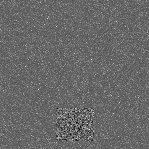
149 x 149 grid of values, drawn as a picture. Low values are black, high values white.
No overall slope runs across the table. In the bottom middle lies a patch that is rougher than the rest. Values change most from cell to cell in the bottom middle. The grain is fine, like static. There are no regular stripes.
